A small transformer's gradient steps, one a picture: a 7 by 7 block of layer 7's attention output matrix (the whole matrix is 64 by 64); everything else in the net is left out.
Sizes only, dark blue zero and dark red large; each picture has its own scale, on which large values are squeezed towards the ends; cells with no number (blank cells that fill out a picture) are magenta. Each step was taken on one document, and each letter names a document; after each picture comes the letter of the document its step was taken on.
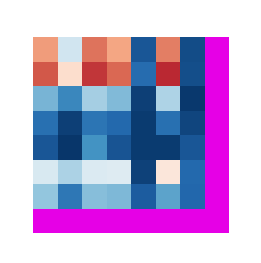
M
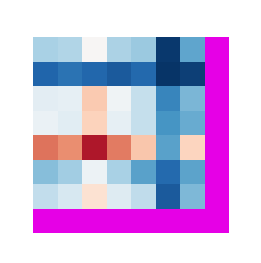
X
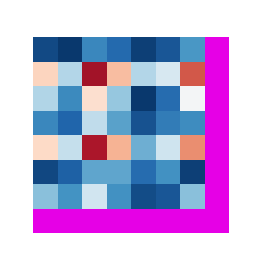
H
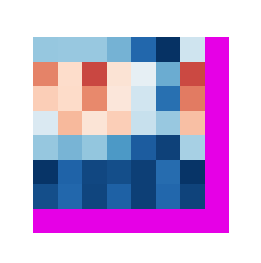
X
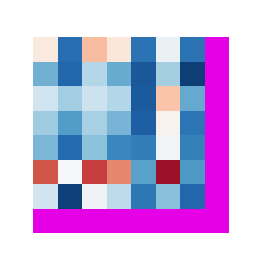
M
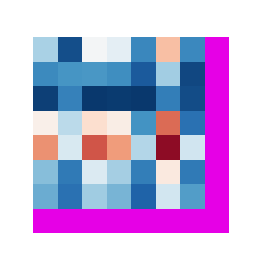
M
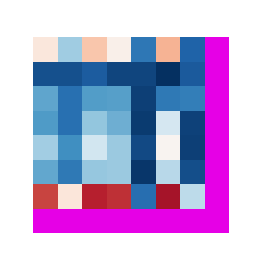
M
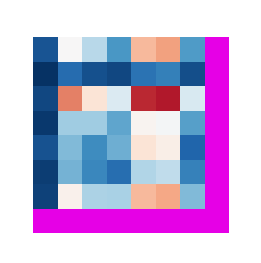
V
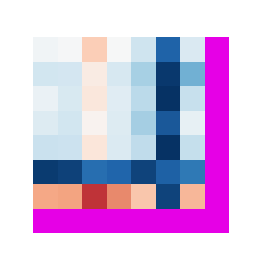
X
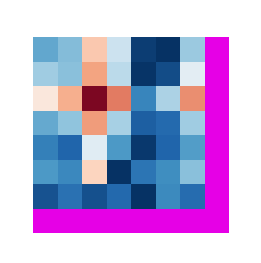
H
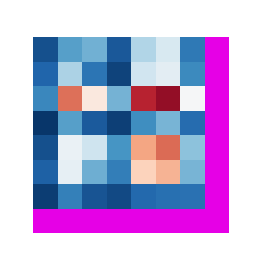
V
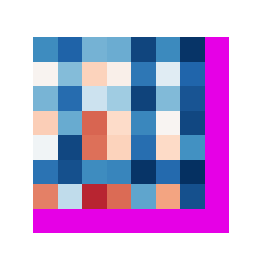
M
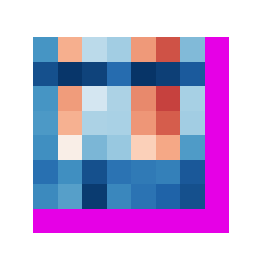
V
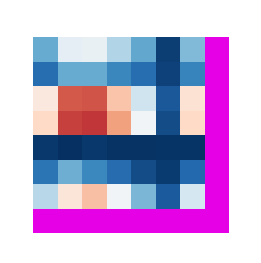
X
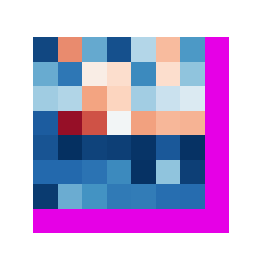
X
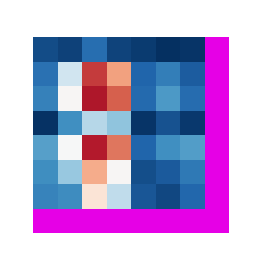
H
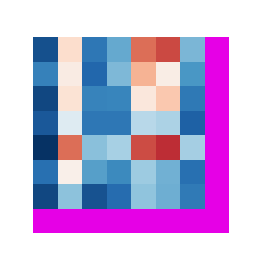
V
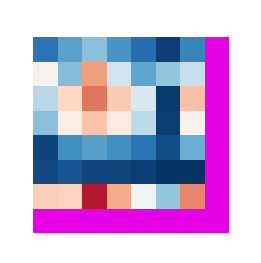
X
